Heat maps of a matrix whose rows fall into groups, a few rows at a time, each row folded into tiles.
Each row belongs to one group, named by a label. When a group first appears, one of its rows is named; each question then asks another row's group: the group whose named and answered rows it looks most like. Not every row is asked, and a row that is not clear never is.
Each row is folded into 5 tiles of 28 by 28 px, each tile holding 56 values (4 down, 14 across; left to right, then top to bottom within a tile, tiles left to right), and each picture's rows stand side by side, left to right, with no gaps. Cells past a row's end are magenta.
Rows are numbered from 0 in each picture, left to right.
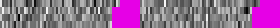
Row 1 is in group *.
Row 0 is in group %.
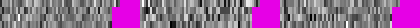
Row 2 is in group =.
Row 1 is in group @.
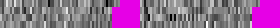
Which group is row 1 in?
=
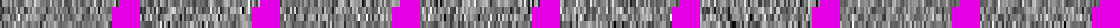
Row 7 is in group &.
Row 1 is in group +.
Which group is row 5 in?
@
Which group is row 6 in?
&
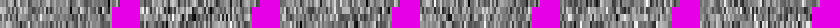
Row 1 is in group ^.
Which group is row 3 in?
@
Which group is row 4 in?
+
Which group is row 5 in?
*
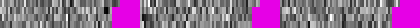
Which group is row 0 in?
*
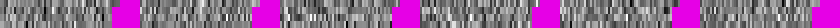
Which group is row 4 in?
*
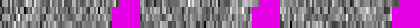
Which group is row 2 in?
*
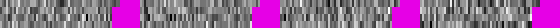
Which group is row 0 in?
&
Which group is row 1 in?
=
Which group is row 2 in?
+
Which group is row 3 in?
*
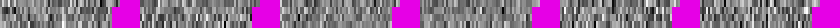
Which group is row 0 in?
@
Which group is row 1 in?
&
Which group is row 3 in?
^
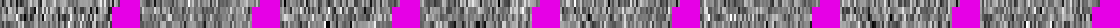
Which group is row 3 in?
@
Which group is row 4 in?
@
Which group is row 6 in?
@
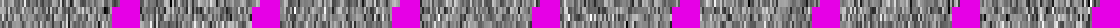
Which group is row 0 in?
*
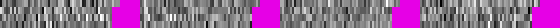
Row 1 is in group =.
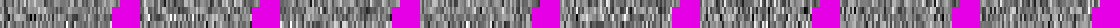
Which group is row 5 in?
*
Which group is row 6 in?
&
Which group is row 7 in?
+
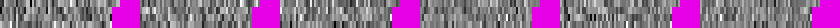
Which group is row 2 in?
*
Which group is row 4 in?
=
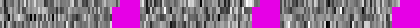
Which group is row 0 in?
=
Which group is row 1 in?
@
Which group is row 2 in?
^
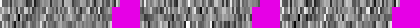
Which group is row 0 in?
%
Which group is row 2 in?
%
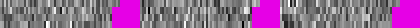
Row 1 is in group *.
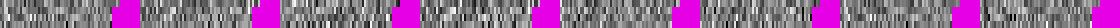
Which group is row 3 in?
+
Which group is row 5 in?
&
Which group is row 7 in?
=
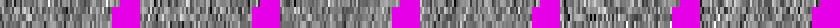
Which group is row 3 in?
%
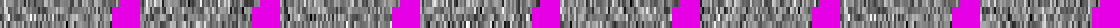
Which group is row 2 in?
=
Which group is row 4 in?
*
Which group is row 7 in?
@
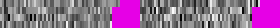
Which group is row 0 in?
=
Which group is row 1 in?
+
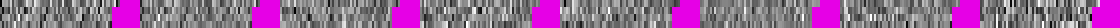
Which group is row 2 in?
@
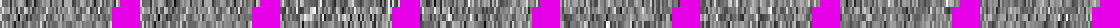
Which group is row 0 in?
%
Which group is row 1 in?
%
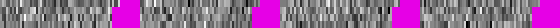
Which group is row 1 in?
@
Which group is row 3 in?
^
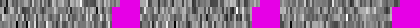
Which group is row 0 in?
&
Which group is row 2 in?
*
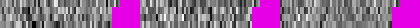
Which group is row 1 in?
+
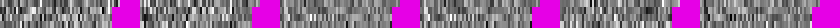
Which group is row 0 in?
+
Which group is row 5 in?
=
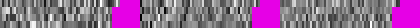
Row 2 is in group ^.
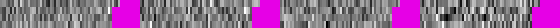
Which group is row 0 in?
+
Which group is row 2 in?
^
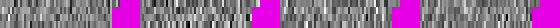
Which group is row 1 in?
^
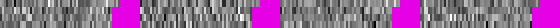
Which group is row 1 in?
&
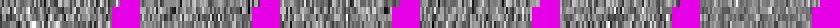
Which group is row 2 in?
*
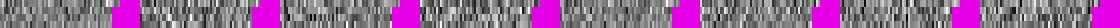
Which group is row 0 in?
@
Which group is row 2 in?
=
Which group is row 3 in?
+
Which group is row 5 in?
%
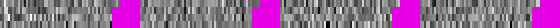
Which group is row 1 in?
&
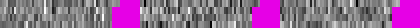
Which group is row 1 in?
^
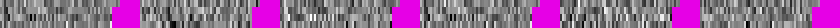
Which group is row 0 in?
=
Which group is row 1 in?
@
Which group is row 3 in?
=
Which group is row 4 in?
&
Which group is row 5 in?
^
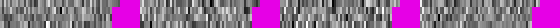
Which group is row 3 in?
%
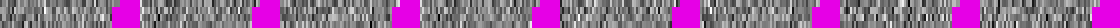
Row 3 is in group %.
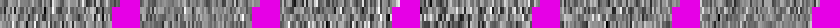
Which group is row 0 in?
&
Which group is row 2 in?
^
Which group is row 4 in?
^
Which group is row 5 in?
%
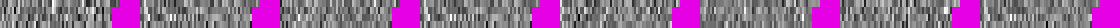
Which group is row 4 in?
%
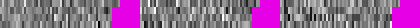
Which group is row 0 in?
*
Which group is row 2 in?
=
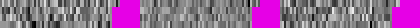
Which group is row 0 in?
@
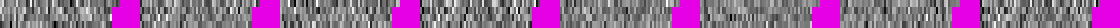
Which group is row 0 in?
*
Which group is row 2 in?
^
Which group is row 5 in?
=
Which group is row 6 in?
&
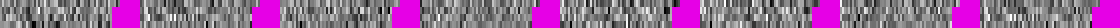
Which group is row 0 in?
@
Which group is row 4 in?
*
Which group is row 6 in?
%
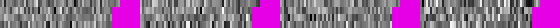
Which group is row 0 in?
^
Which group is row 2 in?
=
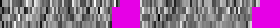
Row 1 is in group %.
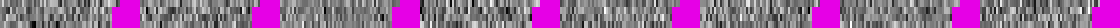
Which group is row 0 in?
@
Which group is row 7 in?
+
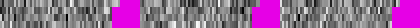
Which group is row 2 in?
%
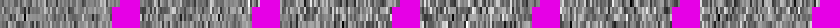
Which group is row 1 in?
+
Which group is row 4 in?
*
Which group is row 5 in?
%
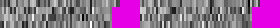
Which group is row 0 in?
^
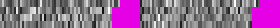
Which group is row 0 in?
+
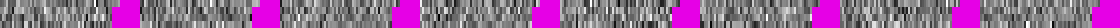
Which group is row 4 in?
*
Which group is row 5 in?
*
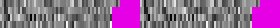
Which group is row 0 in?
=
